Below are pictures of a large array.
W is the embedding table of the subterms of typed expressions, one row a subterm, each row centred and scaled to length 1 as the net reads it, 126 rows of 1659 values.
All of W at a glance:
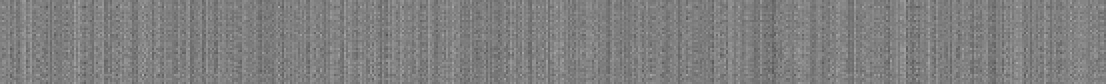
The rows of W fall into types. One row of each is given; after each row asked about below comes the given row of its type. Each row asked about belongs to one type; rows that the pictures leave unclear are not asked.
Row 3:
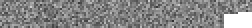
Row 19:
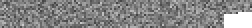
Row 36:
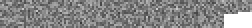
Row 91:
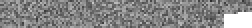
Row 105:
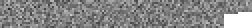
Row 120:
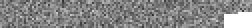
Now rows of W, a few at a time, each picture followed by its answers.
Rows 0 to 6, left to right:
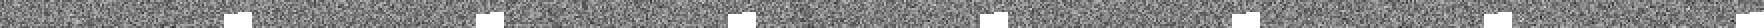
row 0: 120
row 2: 3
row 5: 91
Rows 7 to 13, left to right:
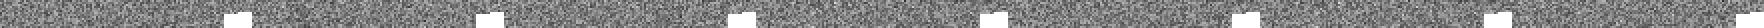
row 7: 120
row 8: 3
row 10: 91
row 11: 91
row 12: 91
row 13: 36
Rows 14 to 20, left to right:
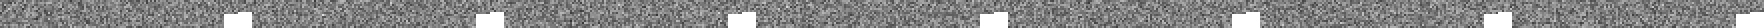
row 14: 3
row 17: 105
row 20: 105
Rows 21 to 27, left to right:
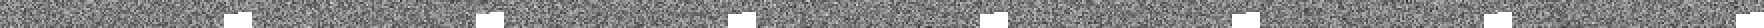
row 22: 91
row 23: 105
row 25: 105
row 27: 3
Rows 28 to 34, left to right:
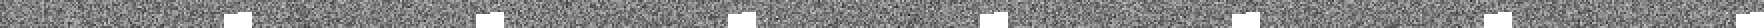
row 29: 3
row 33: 36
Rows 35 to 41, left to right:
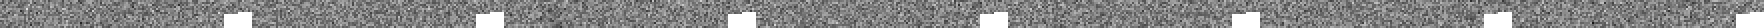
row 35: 36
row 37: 3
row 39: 105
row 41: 120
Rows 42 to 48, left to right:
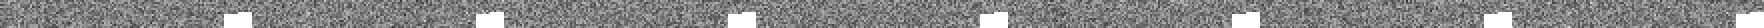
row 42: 105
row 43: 120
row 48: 91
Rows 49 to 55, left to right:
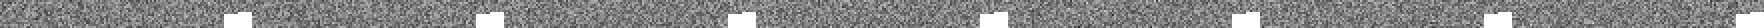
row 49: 3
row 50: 3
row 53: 36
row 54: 105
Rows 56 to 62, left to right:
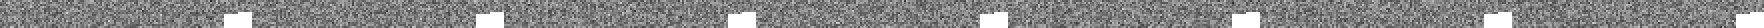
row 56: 36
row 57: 36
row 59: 19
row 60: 105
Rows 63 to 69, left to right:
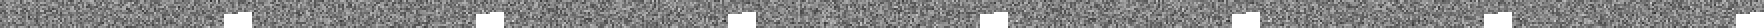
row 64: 120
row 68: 105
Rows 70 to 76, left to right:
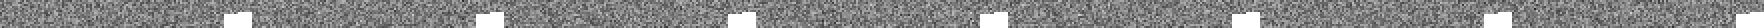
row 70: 120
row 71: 36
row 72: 19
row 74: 3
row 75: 91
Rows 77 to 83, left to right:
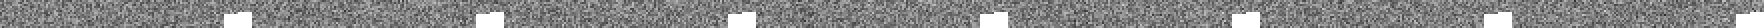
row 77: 120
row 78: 91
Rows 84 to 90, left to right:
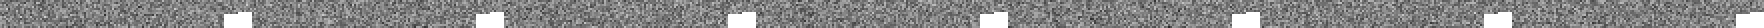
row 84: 3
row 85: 120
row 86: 19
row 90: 105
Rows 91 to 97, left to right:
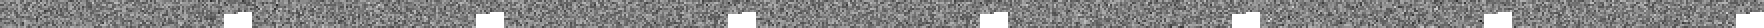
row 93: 91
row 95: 120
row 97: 105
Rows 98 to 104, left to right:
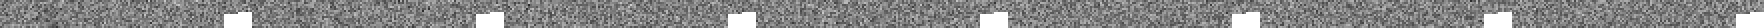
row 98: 3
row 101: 120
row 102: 91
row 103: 91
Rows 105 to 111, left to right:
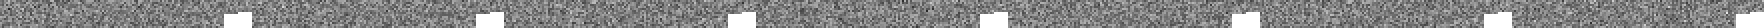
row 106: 105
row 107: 120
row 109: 91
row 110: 120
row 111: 19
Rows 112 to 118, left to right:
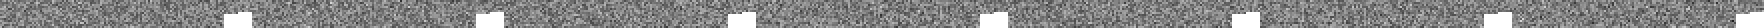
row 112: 19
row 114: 19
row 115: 91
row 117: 105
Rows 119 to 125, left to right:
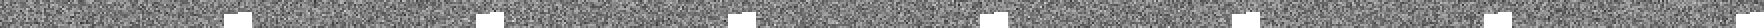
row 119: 105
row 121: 105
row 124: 91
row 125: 91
